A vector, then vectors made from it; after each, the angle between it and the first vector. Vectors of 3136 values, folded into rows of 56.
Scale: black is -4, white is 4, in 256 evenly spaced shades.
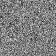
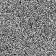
partly opposed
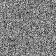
partly opposed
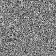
nearly opposite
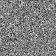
nearly opposite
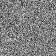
nearly parallel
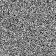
partly aligned
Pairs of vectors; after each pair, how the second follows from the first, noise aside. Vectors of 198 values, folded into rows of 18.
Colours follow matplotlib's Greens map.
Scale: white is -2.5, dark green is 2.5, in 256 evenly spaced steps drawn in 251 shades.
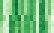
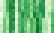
reversed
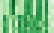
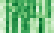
reversed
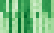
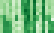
reversed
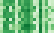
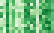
wrapped around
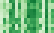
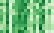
reversed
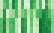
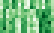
copied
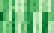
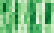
wrapped around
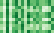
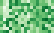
sign-scrambled
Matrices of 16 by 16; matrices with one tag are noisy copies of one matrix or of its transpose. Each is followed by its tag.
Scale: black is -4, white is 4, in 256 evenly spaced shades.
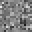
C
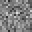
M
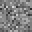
M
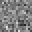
C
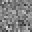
C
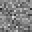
M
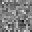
C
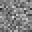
M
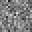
M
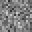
M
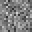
M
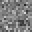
C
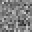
C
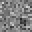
C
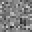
C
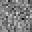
M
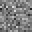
M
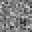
C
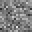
M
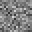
M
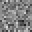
C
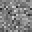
M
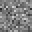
M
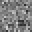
C
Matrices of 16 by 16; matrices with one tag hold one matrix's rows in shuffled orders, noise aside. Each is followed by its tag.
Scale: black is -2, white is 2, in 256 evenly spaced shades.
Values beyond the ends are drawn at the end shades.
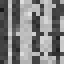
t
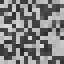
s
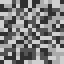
s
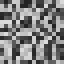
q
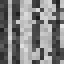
t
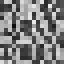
q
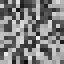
s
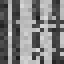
t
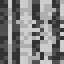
t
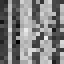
t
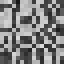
q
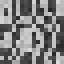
q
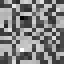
q
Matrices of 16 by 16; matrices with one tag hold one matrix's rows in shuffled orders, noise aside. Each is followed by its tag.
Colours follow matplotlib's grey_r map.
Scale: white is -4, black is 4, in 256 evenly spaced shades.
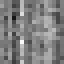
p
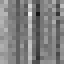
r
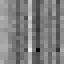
r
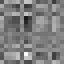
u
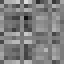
u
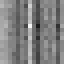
r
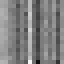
r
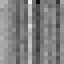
r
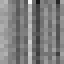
r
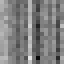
r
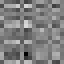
u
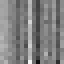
r
